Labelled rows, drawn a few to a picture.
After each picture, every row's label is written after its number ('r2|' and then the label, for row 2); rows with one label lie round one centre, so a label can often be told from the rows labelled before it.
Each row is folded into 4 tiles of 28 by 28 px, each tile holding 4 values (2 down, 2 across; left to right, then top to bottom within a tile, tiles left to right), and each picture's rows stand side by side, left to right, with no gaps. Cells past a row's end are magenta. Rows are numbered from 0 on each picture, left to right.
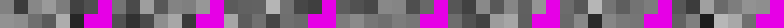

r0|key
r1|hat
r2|key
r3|key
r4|hat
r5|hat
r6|hat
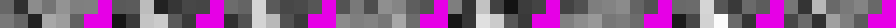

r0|hat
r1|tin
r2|tin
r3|key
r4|tin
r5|key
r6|tin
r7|hat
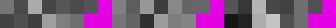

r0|hat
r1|hat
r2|tin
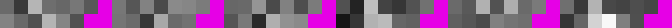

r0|hat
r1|hat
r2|hat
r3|tin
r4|hat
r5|tin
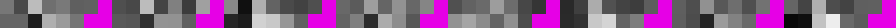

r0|hat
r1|hat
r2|tin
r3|hat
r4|key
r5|tin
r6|hat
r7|tin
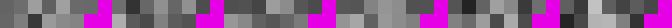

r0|hat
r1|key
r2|key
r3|key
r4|key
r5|tin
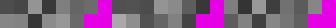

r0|hat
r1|key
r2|hat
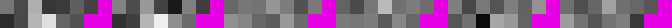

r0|tin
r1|tin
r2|key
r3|key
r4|hat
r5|key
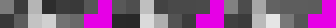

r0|tin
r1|tin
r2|tin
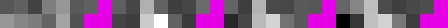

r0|key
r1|tin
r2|tin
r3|tin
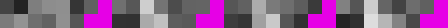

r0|key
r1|tin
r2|tin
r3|tin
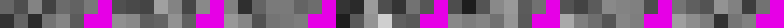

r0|hat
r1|key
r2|key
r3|tin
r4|key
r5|key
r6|key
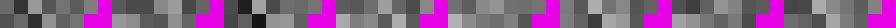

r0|hat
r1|key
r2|hat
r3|key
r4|key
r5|hat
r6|key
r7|hat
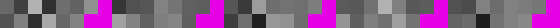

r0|hat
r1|key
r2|hat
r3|key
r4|hat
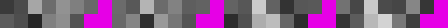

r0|hat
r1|hat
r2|tin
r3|tin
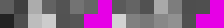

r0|tin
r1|key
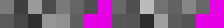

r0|hat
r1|hat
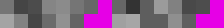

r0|key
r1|key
